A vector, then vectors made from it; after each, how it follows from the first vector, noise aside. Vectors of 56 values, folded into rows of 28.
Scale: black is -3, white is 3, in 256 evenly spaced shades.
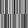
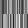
reversed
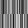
reversed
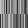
wrapped around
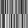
wrapped around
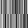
wrapped around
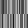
reversed
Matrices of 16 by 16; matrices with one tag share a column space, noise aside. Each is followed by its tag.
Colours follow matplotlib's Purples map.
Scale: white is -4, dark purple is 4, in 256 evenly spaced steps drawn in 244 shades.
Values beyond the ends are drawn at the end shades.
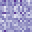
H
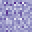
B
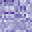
H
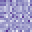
H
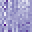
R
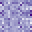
B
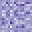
B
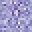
B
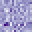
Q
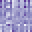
R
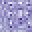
B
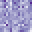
R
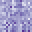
R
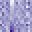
R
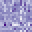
Q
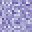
B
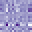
Q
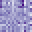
R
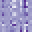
R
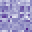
H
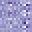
B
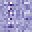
B
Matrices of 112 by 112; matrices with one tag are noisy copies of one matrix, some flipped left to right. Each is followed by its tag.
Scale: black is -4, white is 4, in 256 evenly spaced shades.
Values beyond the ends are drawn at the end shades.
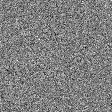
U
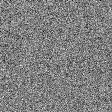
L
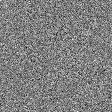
U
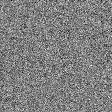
L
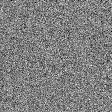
L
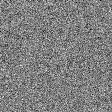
L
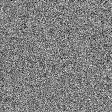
L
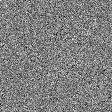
U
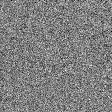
L
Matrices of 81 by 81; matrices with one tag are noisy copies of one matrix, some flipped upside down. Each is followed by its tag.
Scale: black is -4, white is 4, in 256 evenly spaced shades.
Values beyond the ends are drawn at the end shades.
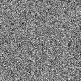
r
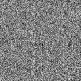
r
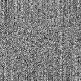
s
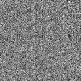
r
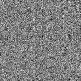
r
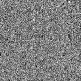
r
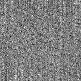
s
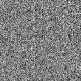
r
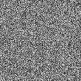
r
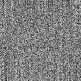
s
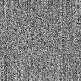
s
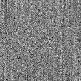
s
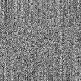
s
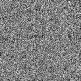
r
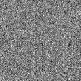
r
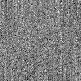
s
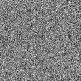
r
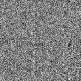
r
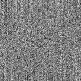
s
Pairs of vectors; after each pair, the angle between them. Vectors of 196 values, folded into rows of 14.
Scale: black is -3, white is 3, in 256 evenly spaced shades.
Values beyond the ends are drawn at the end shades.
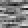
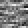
nearly opposite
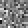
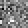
partly opposed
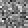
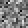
partly opposed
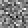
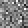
partly aligned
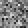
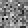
nearly parallel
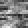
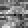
nearly parallel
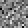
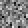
partly opposed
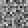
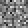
nearly opposite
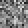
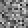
orthogonal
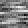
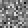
orthogonal
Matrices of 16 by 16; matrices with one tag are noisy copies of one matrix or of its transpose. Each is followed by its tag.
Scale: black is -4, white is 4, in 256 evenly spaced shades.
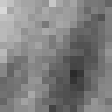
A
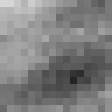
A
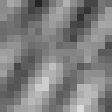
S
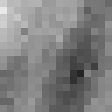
A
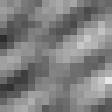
S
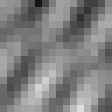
S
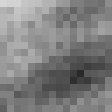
A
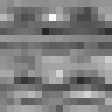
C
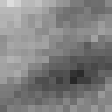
A
